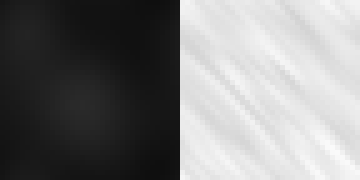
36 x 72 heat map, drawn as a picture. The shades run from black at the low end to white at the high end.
It is made of 1 by 2 panels. Panel 1,1: very low, smooth, faint in contrast. Panel 1,2: very high, slanting down to the right, faint in contrast.
